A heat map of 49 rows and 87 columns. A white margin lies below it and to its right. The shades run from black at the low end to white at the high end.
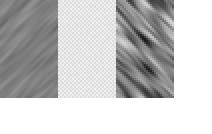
The table splits into one row of 3 panels. Panel 1,1: middling, slanting up to the right, faint in contrast. Panel 1,2: very high, checkered, faint in contrast. Panel 1,3: middling, slanting down to the right, strong in contrast.
